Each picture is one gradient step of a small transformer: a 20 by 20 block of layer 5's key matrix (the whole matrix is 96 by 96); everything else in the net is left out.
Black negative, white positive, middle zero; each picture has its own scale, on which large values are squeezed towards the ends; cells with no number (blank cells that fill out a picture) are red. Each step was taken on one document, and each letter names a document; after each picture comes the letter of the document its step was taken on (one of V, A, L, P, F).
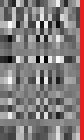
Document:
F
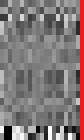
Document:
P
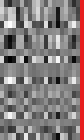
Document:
F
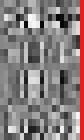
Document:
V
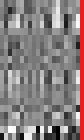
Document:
V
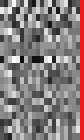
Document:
F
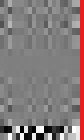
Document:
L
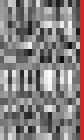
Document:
F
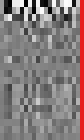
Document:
L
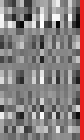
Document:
V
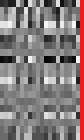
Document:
F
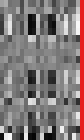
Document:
P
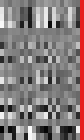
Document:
V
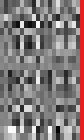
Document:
L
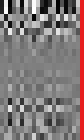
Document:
L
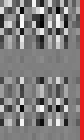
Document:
L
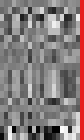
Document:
P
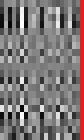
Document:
V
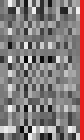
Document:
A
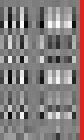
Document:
V
